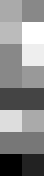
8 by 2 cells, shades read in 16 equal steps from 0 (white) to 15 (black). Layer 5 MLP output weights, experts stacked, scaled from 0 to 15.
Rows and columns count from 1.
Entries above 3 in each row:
2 1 1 2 2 1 2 2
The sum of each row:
12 4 8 13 22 7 16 28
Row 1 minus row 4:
-2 1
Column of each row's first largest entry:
2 1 1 1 1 2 1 1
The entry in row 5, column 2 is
11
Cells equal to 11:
2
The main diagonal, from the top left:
5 0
